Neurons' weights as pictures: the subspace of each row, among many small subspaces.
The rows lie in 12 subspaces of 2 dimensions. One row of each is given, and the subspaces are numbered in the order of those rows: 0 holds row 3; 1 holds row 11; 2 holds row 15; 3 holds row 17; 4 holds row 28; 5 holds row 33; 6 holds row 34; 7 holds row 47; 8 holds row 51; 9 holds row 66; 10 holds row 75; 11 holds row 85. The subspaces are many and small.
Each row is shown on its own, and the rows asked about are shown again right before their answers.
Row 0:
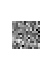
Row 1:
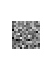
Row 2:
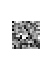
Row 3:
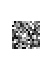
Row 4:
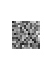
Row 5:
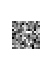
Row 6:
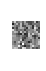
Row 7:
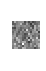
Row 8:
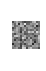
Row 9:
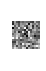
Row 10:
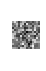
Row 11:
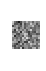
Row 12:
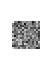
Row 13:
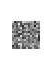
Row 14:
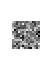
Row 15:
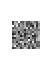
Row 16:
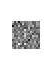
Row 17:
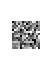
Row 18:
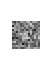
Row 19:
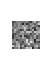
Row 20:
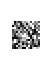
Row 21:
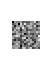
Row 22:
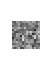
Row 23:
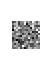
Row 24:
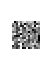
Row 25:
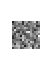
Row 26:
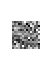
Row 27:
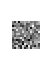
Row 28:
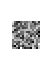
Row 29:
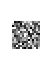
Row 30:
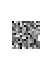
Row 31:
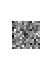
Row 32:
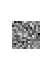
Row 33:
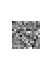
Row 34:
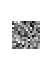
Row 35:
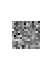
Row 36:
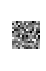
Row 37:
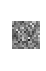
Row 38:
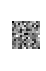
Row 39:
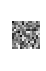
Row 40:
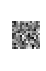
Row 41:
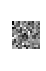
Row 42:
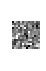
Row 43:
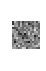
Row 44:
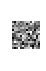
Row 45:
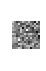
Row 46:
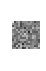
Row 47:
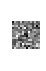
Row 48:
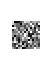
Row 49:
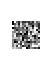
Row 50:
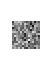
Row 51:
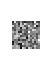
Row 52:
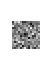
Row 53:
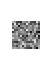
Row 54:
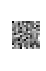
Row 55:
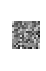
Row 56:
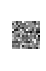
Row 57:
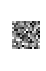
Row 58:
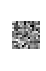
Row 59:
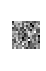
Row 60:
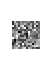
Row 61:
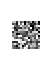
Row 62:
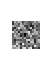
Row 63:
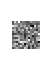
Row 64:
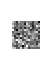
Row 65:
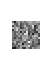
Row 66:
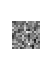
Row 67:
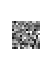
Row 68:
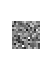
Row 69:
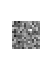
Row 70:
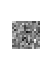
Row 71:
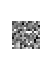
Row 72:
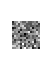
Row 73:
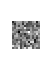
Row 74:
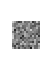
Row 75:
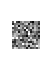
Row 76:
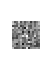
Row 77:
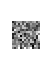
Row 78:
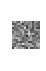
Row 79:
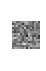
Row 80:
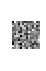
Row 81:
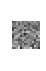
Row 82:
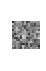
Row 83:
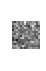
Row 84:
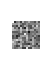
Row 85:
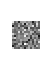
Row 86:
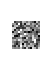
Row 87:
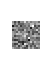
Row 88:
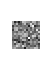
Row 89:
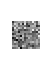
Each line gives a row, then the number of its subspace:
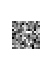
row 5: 9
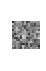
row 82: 8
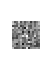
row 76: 7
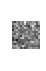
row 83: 2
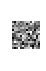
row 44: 0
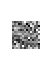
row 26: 6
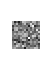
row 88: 6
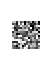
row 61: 2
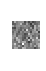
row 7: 4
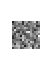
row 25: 5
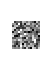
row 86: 3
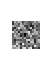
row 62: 0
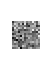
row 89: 2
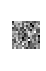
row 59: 1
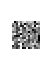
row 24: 8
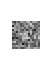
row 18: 0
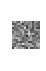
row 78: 7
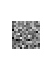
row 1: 11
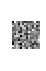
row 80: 8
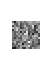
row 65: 9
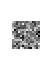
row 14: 4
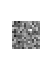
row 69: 1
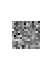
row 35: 11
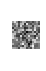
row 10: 9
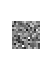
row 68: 6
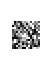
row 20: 0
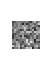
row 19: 9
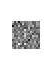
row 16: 11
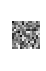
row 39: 5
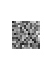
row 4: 10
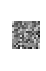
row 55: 4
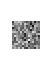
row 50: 1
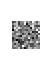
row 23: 2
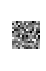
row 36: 3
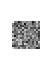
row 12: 11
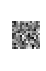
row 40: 5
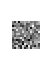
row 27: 11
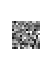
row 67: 0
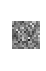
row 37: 1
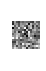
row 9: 10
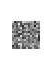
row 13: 8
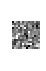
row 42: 7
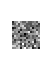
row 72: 0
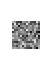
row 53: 3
